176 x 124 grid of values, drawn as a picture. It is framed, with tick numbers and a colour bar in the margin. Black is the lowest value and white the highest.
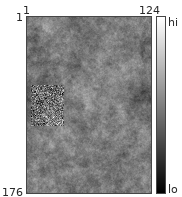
Histogram: heavy tails on both sides. Roughest part: middle left. Mirror symmetry: none. Average level on the scale: 50%. Grain: blotchy. Odd patch: rougher, in the middle left. Stripes: none.
